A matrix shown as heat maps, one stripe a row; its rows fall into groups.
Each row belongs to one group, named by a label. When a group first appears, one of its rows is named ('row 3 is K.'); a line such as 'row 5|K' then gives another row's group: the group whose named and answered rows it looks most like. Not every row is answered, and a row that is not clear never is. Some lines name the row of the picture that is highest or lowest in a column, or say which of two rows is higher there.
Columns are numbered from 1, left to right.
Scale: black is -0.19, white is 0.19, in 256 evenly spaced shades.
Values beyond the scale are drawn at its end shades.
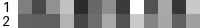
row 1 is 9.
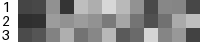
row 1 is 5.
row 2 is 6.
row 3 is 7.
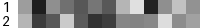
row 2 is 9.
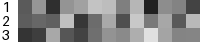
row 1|5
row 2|9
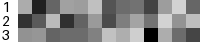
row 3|5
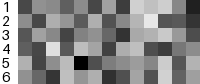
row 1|7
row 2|7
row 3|7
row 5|9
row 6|9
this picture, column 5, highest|4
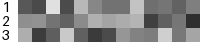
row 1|6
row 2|5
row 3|9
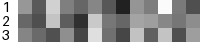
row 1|7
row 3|9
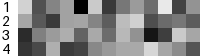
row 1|9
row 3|6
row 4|7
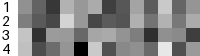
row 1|9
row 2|9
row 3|5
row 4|9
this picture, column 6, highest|4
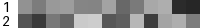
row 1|7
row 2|6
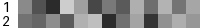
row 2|6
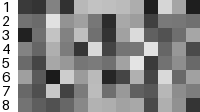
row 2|6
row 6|9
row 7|6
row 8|5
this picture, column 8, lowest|6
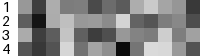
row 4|7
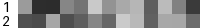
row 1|5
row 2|6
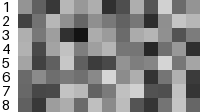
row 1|9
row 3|7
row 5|9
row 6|5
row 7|5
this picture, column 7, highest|6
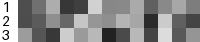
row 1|6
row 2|5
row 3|9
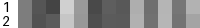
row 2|9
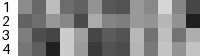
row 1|7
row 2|7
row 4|9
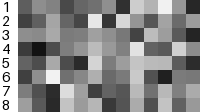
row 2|6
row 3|7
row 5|7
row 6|6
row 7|9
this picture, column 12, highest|4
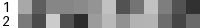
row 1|7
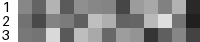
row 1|7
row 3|6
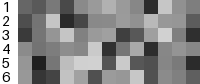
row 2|7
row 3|7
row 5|5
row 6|5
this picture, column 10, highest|2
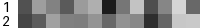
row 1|6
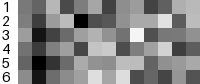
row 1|6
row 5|5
